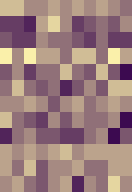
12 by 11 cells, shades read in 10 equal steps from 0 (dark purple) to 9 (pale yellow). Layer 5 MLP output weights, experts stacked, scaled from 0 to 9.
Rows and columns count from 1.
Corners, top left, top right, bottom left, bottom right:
7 4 5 5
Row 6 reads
4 7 4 3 4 1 3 5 3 7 7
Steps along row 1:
same down same up down up down up down down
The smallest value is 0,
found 3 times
